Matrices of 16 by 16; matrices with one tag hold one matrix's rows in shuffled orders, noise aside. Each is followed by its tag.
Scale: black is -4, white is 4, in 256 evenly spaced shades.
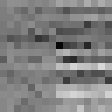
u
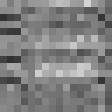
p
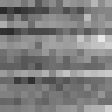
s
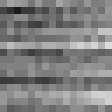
s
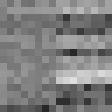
u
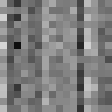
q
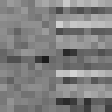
u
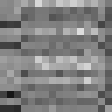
p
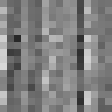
q
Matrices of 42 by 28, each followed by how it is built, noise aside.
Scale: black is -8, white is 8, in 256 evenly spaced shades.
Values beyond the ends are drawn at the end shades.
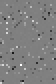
sparse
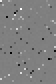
sparse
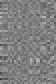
low rank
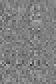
low rank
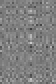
low rank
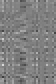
low rank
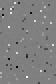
sparse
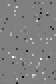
sparse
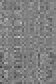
low rank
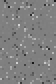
sparse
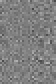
low rank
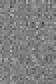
low rank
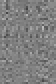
low rank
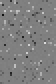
sparse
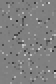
sparse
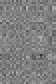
low rank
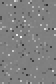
sparse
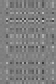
low rank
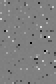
sparse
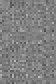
low rank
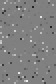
sparse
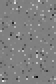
sparse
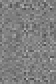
low rank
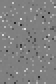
sparse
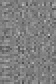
low rank
